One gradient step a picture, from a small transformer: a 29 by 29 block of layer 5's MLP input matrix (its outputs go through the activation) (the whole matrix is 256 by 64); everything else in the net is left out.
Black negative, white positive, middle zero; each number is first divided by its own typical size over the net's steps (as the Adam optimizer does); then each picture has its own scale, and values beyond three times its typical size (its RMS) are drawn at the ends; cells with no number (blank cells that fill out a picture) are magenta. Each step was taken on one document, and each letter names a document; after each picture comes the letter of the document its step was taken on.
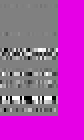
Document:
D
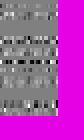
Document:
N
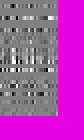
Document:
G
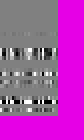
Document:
D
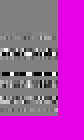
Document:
D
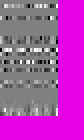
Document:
N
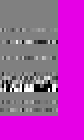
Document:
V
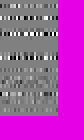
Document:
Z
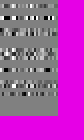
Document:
G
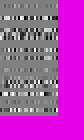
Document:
Z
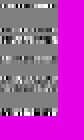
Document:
V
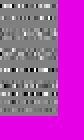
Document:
G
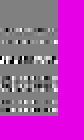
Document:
V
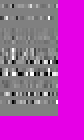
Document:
G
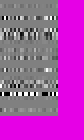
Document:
Z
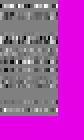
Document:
N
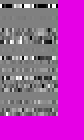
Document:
V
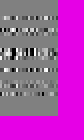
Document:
G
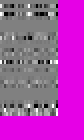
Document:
N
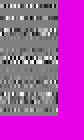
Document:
Z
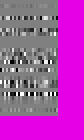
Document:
Z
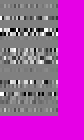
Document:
Z
